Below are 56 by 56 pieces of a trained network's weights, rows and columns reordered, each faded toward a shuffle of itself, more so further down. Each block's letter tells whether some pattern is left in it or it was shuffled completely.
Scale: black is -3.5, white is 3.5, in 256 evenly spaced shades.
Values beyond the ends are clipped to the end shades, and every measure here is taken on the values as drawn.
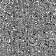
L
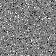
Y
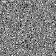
L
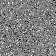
Y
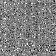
L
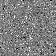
Y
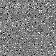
L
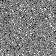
Y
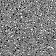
Y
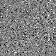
L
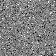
Y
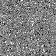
Y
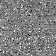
L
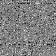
L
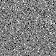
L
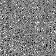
L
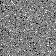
Y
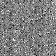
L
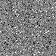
Y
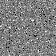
Y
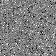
Y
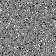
Y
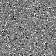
Y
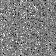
L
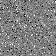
Y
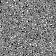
Y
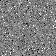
Y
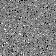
Y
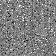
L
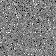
Y
